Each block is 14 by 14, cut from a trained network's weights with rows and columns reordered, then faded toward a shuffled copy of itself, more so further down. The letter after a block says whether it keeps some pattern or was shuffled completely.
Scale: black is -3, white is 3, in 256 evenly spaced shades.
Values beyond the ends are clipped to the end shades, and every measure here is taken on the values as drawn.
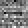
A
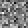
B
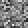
A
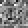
B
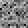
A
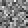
B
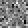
B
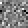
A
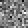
B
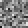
A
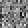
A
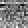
A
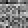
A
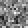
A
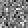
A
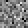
B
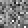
B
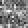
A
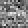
A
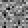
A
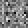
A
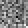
A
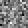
B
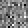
A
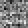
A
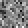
B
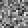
B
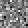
B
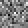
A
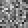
B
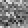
A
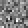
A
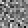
A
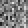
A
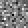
B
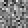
B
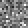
B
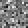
B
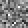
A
